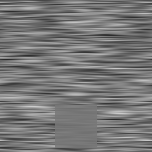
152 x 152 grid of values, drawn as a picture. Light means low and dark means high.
In the bottom middle lies a patch that is calmer than the rest. There is no overall slope. The halves do not mirror each other. The bottom middle is the calmest part. The histogram is bell-shaped. Streaks run across, left to right.
